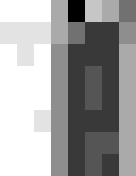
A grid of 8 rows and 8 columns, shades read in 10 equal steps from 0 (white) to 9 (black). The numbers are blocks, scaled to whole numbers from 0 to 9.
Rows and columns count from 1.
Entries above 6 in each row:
1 2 3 2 2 3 1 2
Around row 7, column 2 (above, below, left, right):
0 0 0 0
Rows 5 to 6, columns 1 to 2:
0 0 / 0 0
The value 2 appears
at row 1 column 6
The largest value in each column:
1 1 1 4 9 7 7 5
